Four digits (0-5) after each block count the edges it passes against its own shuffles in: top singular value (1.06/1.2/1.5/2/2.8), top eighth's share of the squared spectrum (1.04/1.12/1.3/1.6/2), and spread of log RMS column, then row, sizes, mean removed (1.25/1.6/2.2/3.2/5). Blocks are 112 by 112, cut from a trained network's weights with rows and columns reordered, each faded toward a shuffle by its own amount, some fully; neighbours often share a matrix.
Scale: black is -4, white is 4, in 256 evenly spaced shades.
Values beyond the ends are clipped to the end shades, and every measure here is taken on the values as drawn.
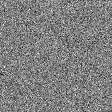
0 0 0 0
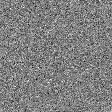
0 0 0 0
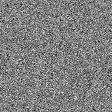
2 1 0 1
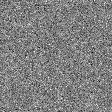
0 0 0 0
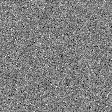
0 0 0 0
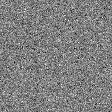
0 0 0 0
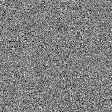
1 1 0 1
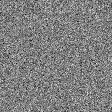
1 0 0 0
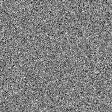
1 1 0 1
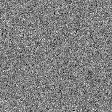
1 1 0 1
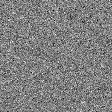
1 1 0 1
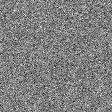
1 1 0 0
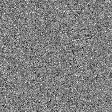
2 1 1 0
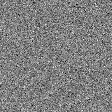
1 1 0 0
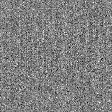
2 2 0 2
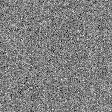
1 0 0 0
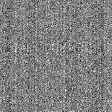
3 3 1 3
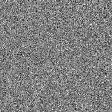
2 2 1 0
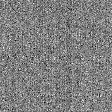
3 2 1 2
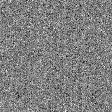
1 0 0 0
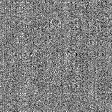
3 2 0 2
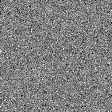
2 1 1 0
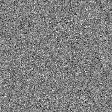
2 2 1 0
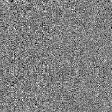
3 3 3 1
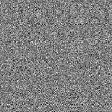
3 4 2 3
